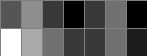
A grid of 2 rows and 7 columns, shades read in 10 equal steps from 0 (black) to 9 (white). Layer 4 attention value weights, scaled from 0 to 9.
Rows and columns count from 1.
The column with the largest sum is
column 1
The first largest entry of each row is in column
2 1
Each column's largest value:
9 6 4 2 2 4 1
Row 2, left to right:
9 6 4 2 2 4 1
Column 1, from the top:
3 9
